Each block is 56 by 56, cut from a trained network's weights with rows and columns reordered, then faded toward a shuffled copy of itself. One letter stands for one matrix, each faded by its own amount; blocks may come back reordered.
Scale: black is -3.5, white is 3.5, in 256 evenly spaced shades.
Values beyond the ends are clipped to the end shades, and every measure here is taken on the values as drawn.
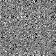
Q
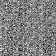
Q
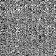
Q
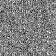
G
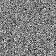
G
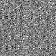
Q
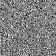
G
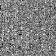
Q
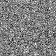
G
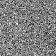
G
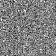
G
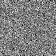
G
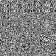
Q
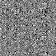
Q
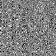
Q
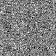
G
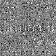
Q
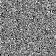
G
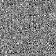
Q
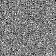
G
